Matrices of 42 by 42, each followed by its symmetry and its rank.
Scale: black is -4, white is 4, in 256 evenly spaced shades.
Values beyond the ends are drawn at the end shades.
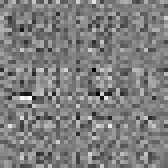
neither, rank five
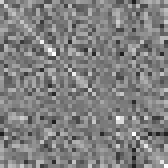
symmetric, rank five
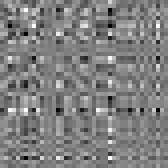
antisymmetric, rank two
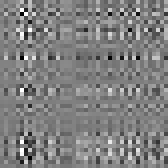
neither, rank two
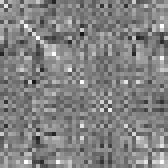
symmetric, rank five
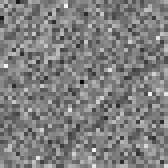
symmetric, full rank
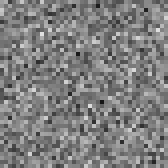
neither, full rank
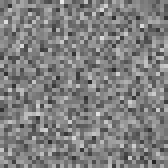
neither, full rank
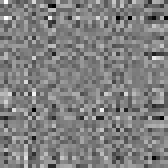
neither, rank five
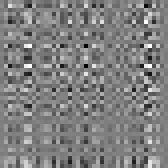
neither, rank two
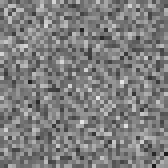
symmetric, full rank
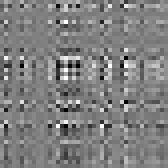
antisymmetric, rank two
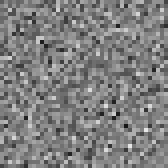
symmetric, full rank
